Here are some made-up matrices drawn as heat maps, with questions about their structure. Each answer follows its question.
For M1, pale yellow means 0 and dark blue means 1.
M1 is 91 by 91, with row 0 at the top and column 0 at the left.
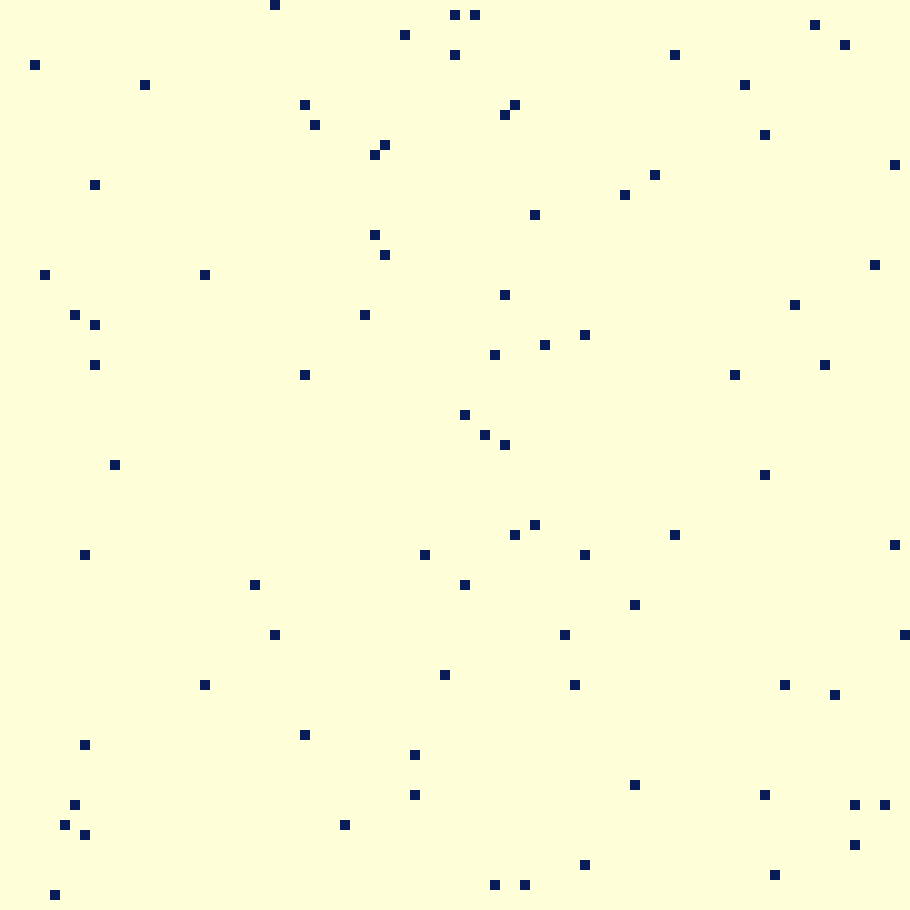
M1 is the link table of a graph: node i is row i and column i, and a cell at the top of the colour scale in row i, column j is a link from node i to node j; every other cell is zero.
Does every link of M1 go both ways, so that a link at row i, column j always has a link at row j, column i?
no
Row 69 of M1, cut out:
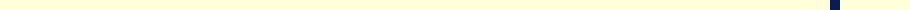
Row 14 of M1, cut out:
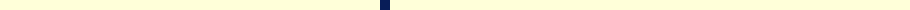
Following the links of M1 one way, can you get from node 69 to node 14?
yes
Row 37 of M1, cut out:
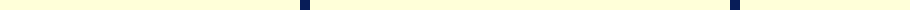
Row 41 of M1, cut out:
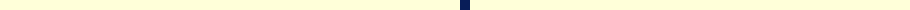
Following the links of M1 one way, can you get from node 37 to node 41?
yes
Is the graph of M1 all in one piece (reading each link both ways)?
no
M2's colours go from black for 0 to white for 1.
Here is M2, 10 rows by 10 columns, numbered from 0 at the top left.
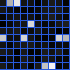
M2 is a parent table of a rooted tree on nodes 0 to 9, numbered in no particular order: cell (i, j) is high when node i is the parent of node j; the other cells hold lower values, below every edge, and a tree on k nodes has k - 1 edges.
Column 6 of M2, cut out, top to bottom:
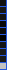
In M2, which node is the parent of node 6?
9
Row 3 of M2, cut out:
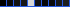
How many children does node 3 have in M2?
1
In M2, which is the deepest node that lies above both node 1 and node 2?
0
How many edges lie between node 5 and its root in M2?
0
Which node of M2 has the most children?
5
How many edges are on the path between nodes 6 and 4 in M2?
4
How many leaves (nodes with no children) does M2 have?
6
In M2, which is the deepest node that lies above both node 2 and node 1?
0
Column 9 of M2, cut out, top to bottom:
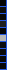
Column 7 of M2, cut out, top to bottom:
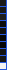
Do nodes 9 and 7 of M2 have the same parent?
no
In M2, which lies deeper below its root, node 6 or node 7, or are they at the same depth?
the same depth
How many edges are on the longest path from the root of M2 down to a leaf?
2
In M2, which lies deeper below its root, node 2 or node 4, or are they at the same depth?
the same depth
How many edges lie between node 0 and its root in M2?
1
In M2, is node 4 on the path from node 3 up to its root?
no
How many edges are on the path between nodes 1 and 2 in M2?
2
